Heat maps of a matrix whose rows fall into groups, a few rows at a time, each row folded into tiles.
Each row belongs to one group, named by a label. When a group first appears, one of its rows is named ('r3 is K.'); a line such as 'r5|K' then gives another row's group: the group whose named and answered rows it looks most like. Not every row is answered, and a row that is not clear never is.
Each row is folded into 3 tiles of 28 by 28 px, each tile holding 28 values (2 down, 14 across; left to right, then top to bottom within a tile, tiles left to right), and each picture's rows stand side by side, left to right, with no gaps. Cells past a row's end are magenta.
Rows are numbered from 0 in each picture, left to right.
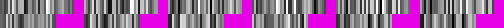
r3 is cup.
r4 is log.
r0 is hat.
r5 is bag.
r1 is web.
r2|bag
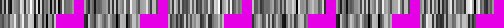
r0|log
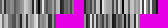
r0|cup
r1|hat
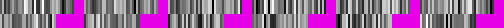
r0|cup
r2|bag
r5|hat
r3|hat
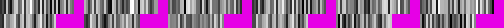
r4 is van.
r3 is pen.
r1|web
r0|pen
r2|hat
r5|hat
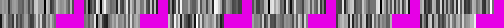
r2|hat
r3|hat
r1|hat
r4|pen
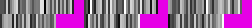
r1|pen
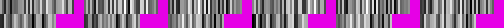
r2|log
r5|pen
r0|bag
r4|log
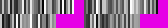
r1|hat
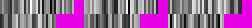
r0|log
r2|cup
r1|van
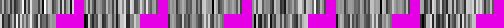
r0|log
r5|web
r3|van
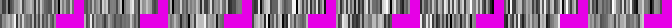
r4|web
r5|hat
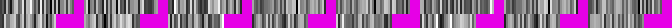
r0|pen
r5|web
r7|pen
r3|bag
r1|web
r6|bag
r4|cup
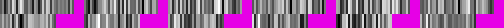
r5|hat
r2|web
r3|cup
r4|web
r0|hat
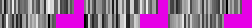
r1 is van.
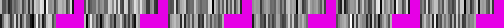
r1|cup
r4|bag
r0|bag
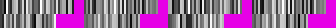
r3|log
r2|web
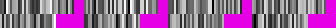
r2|pen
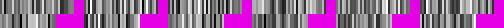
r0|cup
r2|log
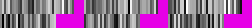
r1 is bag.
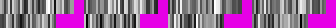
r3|cup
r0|web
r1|cup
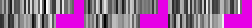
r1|hat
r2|web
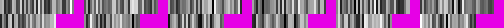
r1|cup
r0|web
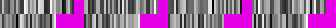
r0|cup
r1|web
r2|pen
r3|van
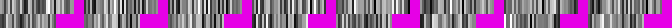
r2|log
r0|web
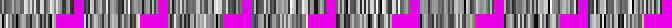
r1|pen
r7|pen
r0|cup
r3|cup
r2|cup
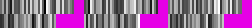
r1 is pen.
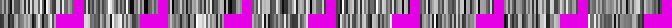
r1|cup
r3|van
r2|cup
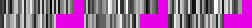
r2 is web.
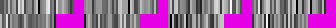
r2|van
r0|hat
